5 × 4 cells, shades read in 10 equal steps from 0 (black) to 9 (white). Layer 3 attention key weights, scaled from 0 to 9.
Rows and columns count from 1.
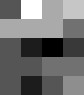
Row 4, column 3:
4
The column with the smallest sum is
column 1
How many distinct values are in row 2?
2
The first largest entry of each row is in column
2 1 1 3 4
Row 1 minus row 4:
0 6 2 3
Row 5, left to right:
3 1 3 5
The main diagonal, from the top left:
3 6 0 4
